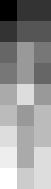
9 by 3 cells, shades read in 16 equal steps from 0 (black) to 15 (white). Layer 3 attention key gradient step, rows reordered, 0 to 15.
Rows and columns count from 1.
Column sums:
79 80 78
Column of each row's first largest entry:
2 2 2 2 2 1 1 1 1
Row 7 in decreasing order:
13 11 10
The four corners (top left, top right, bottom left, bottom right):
0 3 15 13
